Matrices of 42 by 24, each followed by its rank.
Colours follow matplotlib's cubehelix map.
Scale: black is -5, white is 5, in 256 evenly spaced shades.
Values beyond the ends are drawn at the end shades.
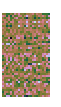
five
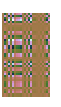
one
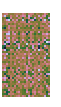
five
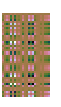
one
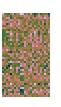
five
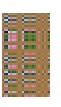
one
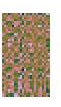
five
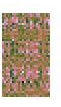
five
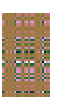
one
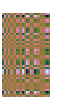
one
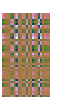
one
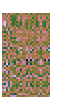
five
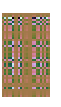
one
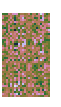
five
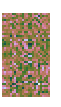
five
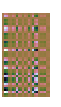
one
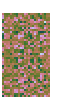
five
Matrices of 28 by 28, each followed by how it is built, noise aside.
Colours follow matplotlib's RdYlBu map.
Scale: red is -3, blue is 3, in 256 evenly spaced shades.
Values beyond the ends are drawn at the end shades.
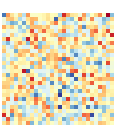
noise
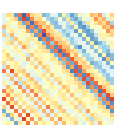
Toeplitz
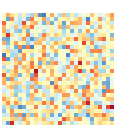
noise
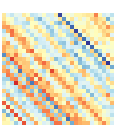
Toeplitz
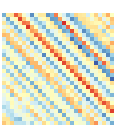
Toeplitz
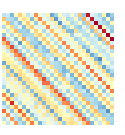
Toeplitz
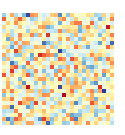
noise
